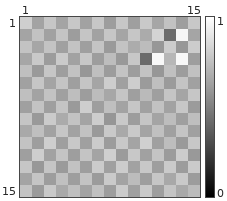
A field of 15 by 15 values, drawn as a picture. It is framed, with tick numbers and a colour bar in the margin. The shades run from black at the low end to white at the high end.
An odd patch, rougher than its surroundings, sits in the top right. Overall the values sit about 70% of the way up the scale. Values change most from cell to cell in the top right. The field is checkered.
